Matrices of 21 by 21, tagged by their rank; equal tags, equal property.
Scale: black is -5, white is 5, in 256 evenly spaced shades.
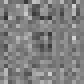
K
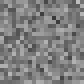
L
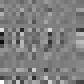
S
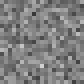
L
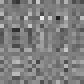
K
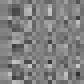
S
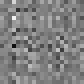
K
